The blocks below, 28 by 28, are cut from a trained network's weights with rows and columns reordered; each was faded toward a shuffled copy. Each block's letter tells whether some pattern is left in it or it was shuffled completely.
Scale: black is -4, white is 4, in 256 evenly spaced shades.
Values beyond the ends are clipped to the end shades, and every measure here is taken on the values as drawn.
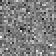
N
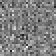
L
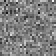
L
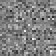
L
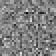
L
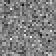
N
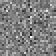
L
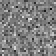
N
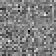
L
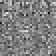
L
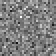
N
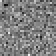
N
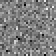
N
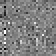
L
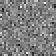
N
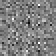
L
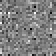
L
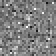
N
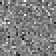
N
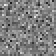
N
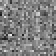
L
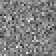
N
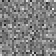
L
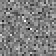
N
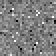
N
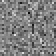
L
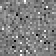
N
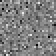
N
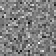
N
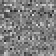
L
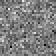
N
